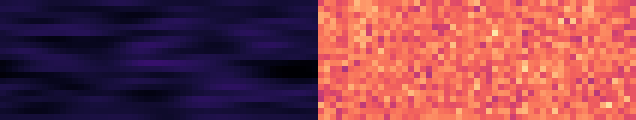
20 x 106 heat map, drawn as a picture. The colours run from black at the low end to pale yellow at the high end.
It is made of 1 by 2 panels. Panel 1,1: very low, streaked across, faint in contrast. Panel 1,2: high, fine-grained.
